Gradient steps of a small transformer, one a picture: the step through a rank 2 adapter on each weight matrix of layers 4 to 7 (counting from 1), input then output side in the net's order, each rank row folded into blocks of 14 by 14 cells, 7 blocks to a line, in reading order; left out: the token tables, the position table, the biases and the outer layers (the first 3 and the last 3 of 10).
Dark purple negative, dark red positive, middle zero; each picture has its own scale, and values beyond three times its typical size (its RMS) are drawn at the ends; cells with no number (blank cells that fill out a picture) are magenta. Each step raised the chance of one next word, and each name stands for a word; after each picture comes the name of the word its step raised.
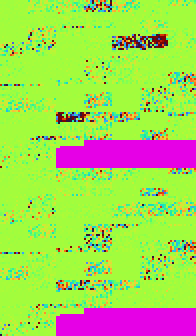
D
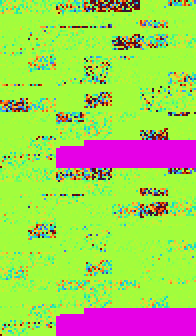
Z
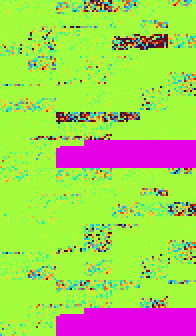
D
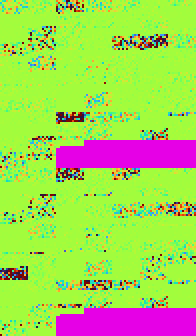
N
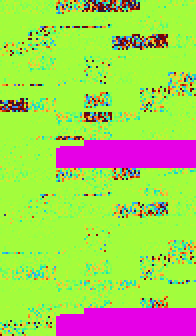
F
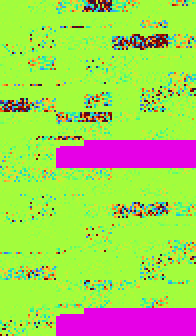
F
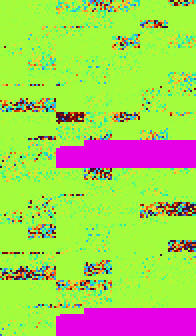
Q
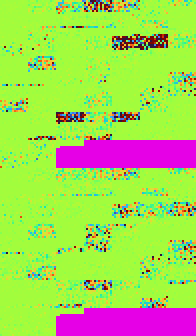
D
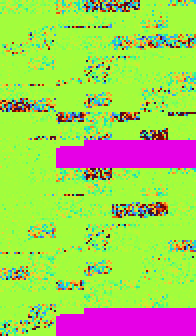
Z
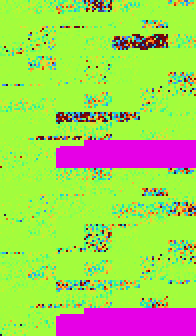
D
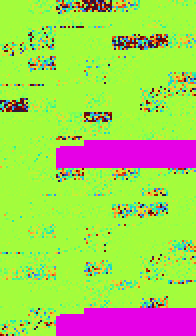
F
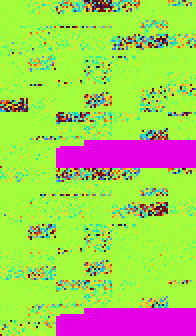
Z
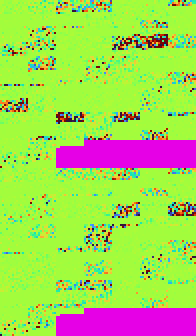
D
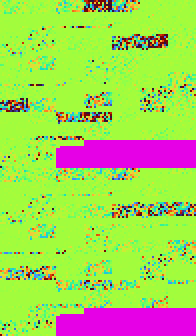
F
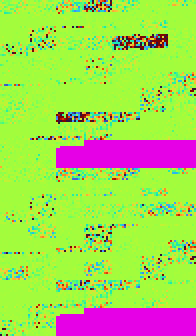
D
